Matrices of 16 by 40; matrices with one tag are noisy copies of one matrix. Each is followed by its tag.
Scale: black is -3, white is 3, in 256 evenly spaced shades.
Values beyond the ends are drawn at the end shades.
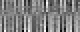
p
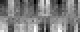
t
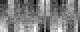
t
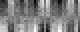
t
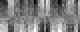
t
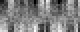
t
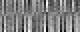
p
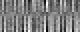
p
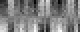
t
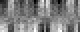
t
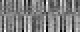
p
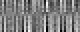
p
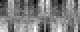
t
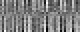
p
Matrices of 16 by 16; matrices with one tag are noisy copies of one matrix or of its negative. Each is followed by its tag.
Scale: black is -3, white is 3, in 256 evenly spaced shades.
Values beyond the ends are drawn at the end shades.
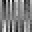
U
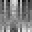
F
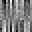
U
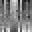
F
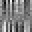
U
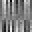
U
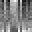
F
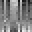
F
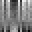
F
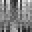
F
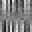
U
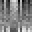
F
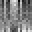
F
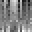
F
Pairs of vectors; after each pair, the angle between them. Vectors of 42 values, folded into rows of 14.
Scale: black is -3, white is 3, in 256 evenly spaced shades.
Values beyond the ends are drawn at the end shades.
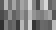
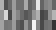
partly opposed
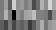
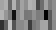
partly aligned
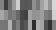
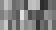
partly opposed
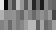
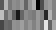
orthogonal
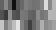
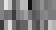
orthogonal
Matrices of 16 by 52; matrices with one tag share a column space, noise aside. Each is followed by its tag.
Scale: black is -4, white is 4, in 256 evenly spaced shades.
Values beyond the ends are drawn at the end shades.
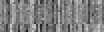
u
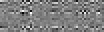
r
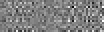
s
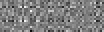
s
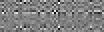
r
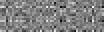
s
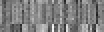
u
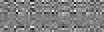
r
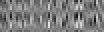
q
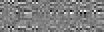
r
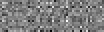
s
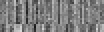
u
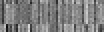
u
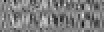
q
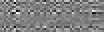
r
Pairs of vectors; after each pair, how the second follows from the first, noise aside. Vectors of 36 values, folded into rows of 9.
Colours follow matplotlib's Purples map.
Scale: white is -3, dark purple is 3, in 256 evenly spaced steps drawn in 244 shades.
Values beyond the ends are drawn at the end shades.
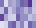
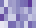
copied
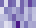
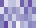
sign-scrambled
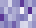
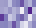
copied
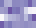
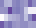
copied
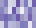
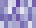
copied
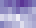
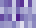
sign-scrambled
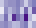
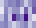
copied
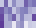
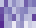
copied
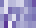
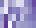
copied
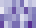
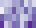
copied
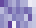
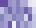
copied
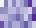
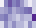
sign-scrambled
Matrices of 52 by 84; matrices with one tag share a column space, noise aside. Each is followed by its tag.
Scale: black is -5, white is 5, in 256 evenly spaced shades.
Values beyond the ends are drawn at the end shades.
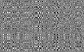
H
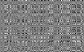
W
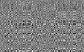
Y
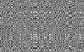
H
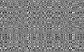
H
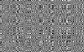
W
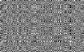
W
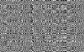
W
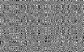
W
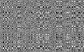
H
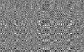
Y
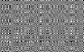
W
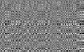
Y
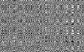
W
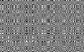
W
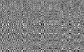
Y
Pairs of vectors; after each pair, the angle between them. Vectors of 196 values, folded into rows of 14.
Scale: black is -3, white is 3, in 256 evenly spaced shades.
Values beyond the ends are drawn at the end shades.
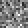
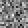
nearly opposite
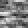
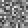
orthogonal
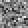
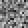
partly aligned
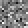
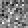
partly aligned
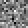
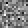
orthogonal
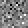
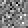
nearly parallel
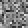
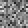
orthogonal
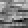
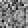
orthogonal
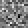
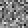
partly opposed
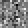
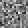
partly opposed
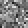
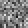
partly aligned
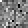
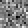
partly opposed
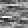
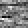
nearly opposite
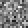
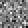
nearly parallel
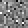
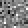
orthogonal
